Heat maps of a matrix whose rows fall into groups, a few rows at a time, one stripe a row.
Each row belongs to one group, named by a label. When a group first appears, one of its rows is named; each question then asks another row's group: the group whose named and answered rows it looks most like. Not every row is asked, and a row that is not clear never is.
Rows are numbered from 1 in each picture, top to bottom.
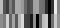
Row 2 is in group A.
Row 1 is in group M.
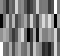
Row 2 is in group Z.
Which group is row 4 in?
M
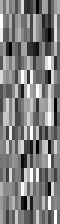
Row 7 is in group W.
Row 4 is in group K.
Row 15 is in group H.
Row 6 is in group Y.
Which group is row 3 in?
M
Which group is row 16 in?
M
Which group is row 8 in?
Z
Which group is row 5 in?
Z
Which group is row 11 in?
A
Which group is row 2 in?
M
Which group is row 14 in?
Y
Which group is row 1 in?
A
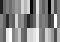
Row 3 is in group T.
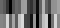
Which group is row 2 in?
A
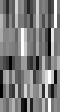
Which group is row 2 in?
M
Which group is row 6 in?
Z
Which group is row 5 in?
K
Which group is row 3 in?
Y
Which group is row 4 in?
Y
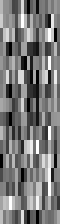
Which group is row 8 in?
A
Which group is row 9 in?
K
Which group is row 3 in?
Z
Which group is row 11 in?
W
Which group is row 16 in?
A
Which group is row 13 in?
H
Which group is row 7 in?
K
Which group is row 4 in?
K
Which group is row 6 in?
A
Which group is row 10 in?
W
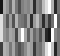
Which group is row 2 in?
M
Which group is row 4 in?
Z
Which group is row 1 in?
Z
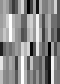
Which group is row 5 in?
Y
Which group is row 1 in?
A
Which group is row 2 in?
T
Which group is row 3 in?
T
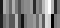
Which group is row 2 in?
H
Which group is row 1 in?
Z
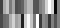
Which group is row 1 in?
Z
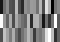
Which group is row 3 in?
Z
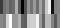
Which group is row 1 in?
H
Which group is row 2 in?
T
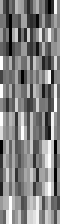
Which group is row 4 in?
K
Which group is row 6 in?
H
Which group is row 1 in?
M
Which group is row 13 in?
Z
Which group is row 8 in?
M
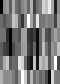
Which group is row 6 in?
Y
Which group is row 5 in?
A
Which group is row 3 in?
K
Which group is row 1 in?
Z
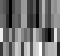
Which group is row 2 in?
K
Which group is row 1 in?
K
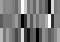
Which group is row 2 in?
H
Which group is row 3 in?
A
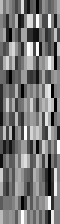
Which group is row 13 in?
M
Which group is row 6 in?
K
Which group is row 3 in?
K
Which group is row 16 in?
Y
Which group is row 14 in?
M
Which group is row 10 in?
W
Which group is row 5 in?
Z
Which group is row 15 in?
H
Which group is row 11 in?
K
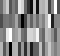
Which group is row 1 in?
A
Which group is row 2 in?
H
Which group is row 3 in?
T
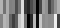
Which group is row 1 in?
A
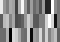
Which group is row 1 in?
Y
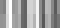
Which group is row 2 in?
T
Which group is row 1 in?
T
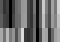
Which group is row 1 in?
K
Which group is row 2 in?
K
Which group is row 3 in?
A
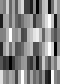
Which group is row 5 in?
K
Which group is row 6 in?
Y
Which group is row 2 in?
Z
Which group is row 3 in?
T
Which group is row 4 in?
Z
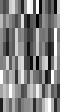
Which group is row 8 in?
Z
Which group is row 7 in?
T
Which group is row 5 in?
A
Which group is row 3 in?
M
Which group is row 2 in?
A
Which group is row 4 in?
M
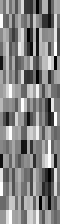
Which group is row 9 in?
M
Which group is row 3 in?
A
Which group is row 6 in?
A
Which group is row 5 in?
Z
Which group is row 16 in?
T
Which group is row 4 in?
A
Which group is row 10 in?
T
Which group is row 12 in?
Z
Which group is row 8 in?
Y
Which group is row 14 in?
M
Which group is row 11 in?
H
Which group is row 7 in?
T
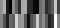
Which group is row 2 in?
M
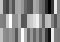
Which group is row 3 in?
Y
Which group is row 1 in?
M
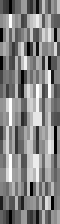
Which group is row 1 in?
K
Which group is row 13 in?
T
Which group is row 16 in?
K
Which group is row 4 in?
A
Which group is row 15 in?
H
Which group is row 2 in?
T
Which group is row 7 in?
W
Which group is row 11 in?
Z
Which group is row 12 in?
T
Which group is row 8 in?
T
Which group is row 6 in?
H
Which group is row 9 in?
T
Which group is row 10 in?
Z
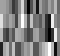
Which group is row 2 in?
Y
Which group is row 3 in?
M
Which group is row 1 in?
A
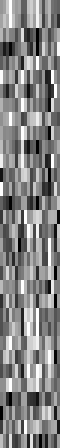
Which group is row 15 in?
K
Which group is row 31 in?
W
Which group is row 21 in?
Y
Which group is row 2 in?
T
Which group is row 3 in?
A
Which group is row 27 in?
W
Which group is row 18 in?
W
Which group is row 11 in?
A
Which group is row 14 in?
M
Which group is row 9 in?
T
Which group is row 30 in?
Z
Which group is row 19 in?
W
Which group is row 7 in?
M
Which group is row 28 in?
T
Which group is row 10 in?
Y
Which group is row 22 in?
Z
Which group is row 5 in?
W
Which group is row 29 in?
K
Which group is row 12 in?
Y
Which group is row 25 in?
T
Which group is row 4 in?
K
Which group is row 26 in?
Z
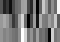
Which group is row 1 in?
K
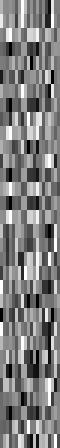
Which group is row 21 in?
M
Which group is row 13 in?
K
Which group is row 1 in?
Y
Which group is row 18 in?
M
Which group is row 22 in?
A
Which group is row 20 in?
W
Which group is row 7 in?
Y
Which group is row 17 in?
M
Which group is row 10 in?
T
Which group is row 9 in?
W
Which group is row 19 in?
W
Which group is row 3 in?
T
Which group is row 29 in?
H
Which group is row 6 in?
H
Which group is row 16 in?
T
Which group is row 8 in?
K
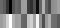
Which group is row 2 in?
T
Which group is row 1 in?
K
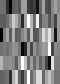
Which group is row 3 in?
Z
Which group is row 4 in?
H
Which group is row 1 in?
K
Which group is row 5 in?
Y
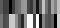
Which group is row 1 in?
K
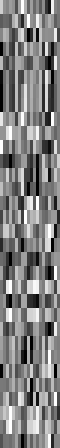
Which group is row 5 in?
M
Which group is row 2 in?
W
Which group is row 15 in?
W
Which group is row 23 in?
T
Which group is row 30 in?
T
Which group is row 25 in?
H
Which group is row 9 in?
Y
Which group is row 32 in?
H
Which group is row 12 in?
K
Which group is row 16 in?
W
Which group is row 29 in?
A
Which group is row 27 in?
Z
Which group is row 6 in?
H
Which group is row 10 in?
T
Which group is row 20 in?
M
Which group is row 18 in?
H
